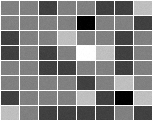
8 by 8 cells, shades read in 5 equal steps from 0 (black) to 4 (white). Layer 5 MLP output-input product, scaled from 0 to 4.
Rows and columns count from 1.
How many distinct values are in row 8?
3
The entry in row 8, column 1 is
3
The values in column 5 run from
0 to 4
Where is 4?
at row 4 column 5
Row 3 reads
1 2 2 3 2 2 1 2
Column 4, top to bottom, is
2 2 3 2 1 2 2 1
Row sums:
14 13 15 16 13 16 14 12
